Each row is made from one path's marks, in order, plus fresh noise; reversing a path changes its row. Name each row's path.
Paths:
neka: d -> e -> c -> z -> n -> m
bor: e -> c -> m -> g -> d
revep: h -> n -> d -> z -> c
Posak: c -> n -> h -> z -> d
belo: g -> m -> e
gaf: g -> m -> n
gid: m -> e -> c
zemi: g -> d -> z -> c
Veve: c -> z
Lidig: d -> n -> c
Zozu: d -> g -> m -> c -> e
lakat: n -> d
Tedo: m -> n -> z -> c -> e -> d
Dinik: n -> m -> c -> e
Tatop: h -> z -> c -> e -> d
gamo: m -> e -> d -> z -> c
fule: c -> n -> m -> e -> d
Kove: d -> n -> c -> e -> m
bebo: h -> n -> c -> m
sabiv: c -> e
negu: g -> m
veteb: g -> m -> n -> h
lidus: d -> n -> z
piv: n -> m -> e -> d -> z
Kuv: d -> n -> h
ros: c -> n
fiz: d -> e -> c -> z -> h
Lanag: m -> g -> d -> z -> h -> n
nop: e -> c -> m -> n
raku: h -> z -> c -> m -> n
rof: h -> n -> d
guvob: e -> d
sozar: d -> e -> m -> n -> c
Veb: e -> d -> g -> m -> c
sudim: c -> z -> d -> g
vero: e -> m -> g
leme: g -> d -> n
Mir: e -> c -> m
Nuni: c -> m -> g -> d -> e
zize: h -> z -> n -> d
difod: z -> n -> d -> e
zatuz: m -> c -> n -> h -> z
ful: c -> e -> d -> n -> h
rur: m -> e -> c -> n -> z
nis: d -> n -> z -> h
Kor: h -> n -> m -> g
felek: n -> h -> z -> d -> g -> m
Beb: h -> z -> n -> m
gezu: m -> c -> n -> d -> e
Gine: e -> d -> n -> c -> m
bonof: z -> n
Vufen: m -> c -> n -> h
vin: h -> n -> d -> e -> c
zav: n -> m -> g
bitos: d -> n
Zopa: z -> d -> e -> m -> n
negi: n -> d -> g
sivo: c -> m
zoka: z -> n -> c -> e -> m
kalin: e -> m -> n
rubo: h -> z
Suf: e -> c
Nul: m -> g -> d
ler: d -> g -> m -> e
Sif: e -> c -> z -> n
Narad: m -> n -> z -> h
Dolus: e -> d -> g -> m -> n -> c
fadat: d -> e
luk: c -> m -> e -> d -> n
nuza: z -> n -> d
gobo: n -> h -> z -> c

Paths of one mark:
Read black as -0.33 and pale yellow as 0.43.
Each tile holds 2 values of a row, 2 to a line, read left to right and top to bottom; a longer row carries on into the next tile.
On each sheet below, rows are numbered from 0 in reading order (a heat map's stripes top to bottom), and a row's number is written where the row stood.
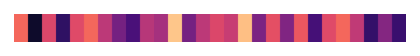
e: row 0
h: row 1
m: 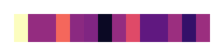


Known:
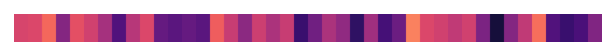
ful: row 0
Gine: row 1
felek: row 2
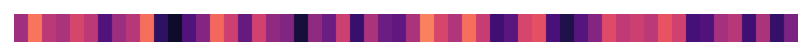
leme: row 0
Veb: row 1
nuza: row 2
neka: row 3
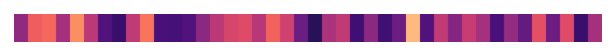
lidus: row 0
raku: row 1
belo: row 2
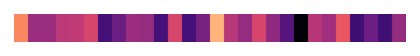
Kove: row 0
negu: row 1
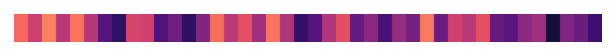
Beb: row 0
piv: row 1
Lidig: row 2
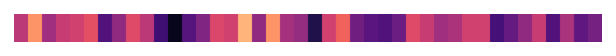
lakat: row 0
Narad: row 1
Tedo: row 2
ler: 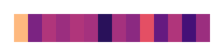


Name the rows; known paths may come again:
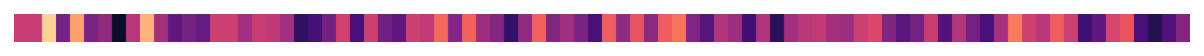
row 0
rubo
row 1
gamo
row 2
fiz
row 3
kalin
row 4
vin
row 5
nuza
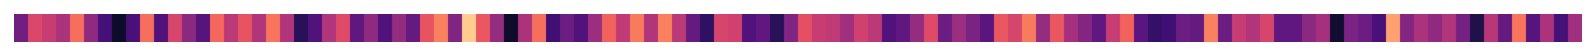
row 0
Veve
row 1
piv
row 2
bonof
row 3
Beb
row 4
Tatop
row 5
veteb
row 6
Lidig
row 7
vero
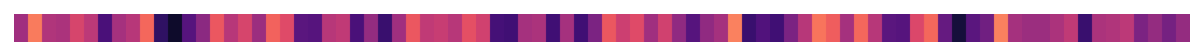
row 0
leme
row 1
Zopa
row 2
neka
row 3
Kor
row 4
zize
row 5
guvob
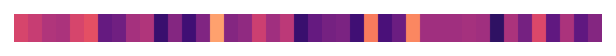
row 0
luk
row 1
Mir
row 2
Nuni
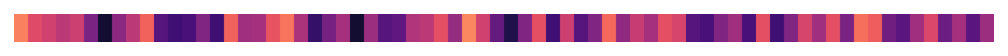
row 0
felek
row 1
ros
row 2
rur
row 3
zoka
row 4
difod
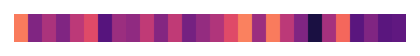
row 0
fadat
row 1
zatuz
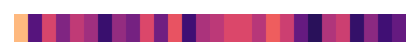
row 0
belo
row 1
raku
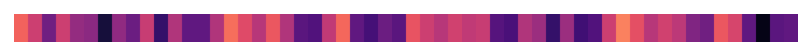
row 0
Veb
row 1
Posak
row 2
bebo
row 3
rof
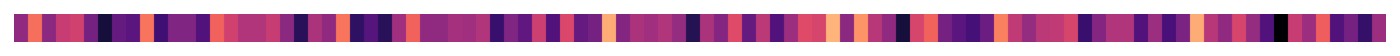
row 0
zemi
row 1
zav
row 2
Zozu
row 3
ler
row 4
Narad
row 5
fule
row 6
negu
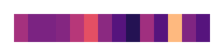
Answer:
Suf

